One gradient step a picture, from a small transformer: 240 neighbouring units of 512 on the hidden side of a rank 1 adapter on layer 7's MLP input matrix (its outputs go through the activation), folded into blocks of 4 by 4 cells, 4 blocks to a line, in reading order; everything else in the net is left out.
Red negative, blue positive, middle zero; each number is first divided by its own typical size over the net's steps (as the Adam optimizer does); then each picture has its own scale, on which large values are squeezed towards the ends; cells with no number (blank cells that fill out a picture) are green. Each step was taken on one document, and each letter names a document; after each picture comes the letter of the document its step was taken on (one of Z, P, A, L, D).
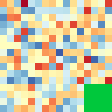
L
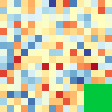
L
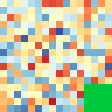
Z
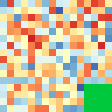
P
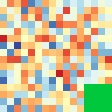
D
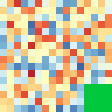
D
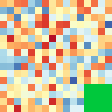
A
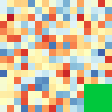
Z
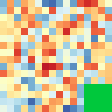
P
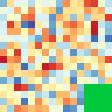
P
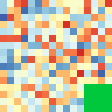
Z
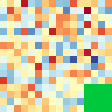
L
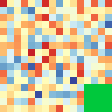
A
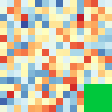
P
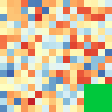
D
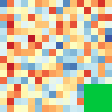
P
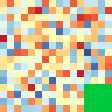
D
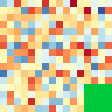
D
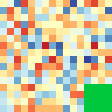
L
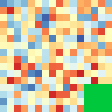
D
